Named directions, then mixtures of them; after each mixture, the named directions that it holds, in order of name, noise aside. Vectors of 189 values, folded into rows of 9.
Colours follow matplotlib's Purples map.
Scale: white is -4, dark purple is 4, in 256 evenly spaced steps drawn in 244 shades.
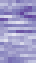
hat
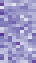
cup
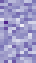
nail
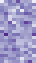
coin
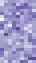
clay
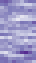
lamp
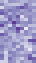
clay, cup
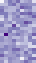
clay, coin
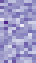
nail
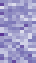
cup, lamp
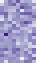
clay, coin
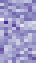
clay, nail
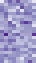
coin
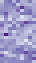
clay, coin, lamp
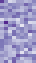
nail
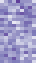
coin, hat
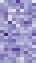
coin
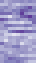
hat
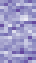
clay, lamp, nail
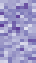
clay, cup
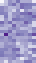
clay, coin, lamp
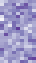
clay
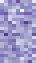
coin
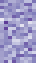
nail
